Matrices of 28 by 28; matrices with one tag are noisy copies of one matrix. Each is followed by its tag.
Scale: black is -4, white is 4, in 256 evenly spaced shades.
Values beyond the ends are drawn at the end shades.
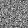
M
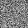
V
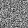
M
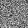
V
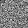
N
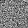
N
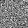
N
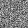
M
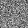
V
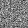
M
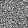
N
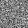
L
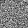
N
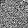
N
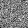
M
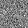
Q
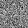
Q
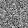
Q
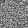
N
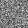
L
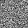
N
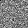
N
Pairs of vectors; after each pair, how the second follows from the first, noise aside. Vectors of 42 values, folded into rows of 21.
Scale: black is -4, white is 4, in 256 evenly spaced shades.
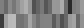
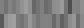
shrunk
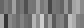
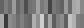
copied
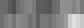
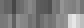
copied
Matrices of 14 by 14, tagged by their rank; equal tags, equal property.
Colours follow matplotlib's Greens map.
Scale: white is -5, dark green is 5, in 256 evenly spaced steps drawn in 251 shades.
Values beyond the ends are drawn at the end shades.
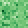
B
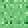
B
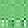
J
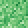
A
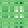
J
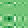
J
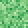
A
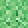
B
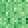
B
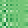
J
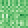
B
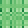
J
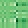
J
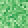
A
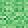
B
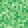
A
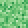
A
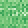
B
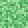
A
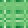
J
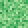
A
